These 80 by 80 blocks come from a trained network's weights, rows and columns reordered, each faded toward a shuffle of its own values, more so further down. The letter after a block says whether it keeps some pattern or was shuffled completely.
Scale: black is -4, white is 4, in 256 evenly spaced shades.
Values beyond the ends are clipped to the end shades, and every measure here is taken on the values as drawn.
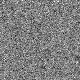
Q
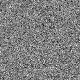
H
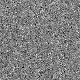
H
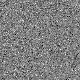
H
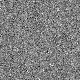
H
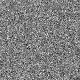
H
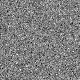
Q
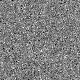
H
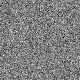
Q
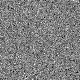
Q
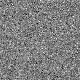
Q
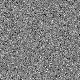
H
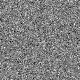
Q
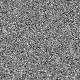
Q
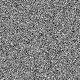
Q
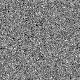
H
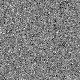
H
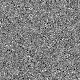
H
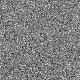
Q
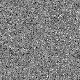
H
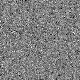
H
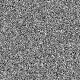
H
